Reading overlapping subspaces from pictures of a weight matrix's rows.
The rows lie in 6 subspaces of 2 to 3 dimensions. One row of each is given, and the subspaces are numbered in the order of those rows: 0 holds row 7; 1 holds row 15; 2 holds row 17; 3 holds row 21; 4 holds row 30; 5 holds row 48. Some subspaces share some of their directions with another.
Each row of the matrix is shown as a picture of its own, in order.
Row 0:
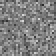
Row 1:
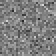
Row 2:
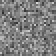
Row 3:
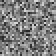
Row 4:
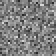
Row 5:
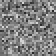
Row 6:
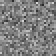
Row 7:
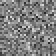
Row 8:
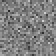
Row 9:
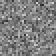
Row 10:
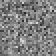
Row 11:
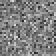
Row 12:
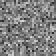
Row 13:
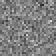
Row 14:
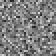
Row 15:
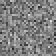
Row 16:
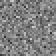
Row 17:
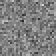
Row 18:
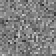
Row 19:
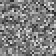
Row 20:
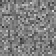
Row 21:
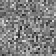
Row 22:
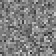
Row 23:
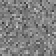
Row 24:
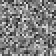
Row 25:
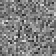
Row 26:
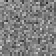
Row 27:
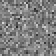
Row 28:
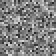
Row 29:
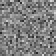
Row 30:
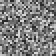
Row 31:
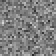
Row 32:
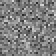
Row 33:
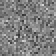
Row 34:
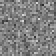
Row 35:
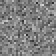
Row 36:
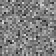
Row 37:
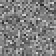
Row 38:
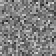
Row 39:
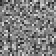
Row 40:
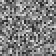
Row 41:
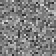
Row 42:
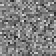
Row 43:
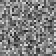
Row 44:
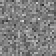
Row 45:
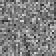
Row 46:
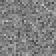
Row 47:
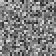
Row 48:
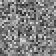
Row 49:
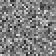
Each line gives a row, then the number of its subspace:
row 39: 5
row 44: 2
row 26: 5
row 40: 1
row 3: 3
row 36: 4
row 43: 1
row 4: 0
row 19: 5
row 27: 0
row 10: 5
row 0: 2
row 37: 4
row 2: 3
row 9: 1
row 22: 4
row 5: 5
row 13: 1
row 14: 4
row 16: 4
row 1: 4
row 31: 0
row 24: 0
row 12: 2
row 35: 1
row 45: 2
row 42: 1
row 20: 5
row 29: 1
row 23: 0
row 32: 0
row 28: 2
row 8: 0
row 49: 4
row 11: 1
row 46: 0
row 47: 5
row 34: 2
